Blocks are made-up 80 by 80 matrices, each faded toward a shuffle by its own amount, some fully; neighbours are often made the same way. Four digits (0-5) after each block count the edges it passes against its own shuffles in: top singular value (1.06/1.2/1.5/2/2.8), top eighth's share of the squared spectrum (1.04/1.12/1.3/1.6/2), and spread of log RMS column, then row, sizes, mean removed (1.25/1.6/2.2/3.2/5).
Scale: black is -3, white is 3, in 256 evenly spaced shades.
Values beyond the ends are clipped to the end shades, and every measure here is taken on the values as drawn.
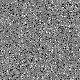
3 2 0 0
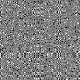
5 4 3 2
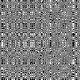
5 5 4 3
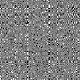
5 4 3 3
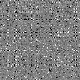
4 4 2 2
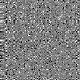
4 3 2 2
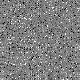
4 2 1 1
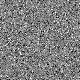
0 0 0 0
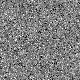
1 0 0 0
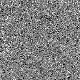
3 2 1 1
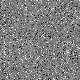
2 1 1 0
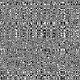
5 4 3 3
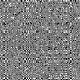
5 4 3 3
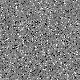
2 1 0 0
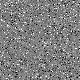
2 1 0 0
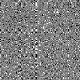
4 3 2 2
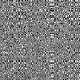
5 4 3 3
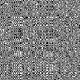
5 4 3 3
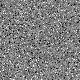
0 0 0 0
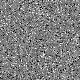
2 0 0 0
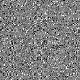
4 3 1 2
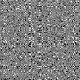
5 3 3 2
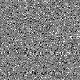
4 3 1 2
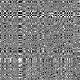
5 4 3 3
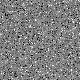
1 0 0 0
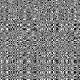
5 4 3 3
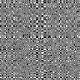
5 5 3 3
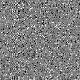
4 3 1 1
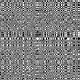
5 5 4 4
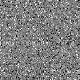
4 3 1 1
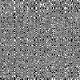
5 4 3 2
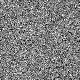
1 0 0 0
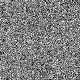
1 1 0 0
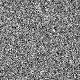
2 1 0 0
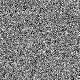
2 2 0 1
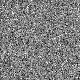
0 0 0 0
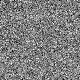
1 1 0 0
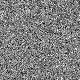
0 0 0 0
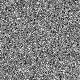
0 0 0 0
